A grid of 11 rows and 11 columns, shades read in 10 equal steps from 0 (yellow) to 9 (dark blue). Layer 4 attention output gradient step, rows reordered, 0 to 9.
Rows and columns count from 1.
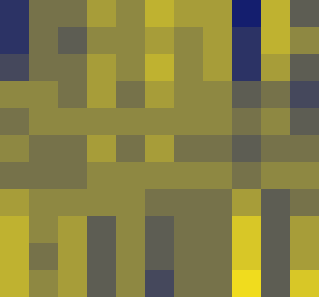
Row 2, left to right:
8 5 6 4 4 3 4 3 8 2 4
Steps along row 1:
down same down up down up same up down up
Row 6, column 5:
5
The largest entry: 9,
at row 1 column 9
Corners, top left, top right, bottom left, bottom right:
8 6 2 1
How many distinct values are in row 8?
4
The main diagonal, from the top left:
8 5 5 3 4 3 4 5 1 6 1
